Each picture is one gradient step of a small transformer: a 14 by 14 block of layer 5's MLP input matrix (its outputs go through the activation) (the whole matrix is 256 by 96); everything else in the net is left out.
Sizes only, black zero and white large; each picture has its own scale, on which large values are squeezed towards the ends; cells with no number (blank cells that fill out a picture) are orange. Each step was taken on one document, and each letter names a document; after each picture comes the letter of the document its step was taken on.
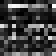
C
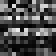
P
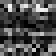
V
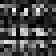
V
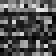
V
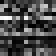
P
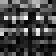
P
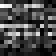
C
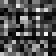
V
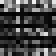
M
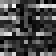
P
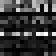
M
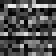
V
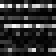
C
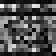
C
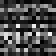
C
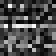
C
